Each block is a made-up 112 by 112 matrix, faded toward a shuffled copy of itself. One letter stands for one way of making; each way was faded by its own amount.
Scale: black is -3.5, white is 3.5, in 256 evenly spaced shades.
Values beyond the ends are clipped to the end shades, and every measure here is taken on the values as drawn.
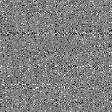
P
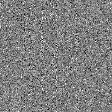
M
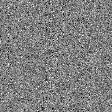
M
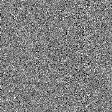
M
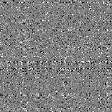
P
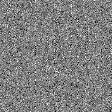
M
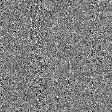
M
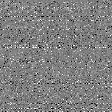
P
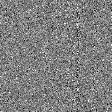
M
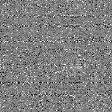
P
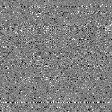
P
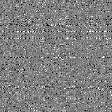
P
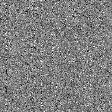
M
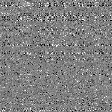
P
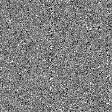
M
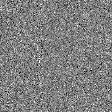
M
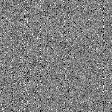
M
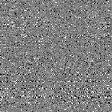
P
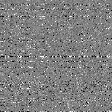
P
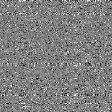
P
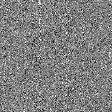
M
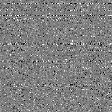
P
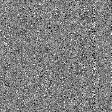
M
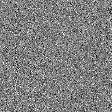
M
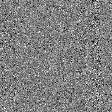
M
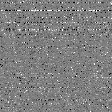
P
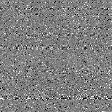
P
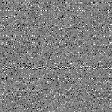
P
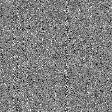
M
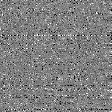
P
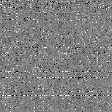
P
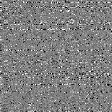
P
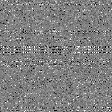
P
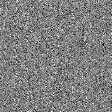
M
